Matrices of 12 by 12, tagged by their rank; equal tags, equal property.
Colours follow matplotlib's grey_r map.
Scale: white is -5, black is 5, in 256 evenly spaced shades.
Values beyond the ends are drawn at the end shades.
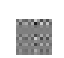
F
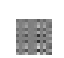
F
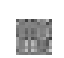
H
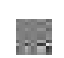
F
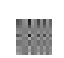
F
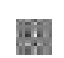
F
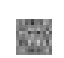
H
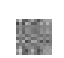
H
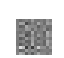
H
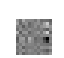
H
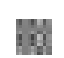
F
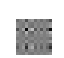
F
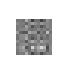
H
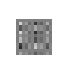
F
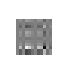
F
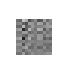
H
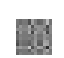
H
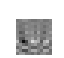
H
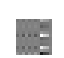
F
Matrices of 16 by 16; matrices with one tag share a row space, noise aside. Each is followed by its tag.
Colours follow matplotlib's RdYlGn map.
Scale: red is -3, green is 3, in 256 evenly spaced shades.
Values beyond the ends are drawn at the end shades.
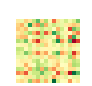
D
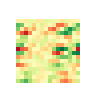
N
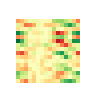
N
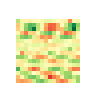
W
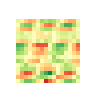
W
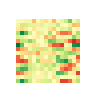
N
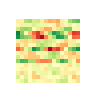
W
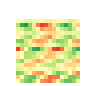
W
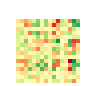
D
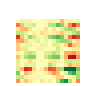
N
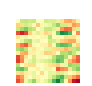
N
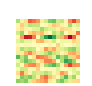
W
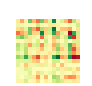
D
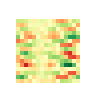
N
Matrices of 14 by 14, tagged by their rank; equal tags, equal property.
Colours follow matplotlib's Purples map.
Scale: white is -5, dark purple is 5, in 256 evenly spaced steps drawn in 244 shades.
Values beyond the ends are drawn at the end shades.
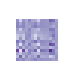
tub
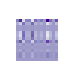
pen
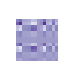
pen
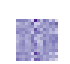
tub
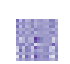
tub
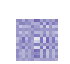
tub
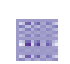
pen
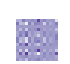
tub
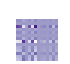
pen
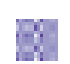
pen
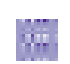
pen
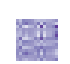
tub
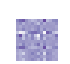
tub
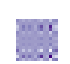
pen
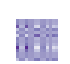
pen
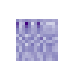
tub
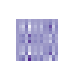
pen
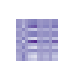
pen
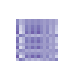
pen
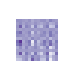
tub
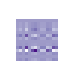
pen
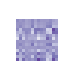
tub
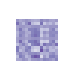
tub
